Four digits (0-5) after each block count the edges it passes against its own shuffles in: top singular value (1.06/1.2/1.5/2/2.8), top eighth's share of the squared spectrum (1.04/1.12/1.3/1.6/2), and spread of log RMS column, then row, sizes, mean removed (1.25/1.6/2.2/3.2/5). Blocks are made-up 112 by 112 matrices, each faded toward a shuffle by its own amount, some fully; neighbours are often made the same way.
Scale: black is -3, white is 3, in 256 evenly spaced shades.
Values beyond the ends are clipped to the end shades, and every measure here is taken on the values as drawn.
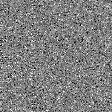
3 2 1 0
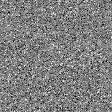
3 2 0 0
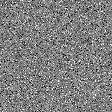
2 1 0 0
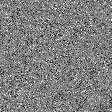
1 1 0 0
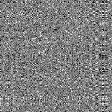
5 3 2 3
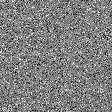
0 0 0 0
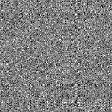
4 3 2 2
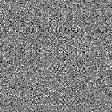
4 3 2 2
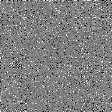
3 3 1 2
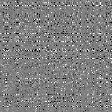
4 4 3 3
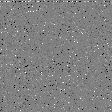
3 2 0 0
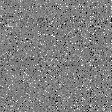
3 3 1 2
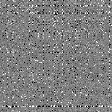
4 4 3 3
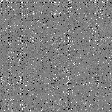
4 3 2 2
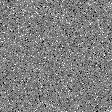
0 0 0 0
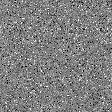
0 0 0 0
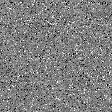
0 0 0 2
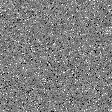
0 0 0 0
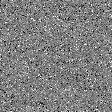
0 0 0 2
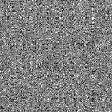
4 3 2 2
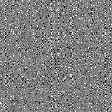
4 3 2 1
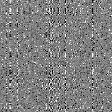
5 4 3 2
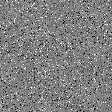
2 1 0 0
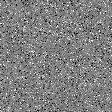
2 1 0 0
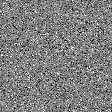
0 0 0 0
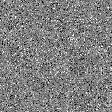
3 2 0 0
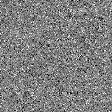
3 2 1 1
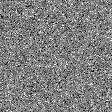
2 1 0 0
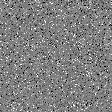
2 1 0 1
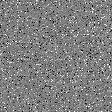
2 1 0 0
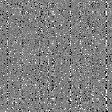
5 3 3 2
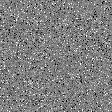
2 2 0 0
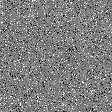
2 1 0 0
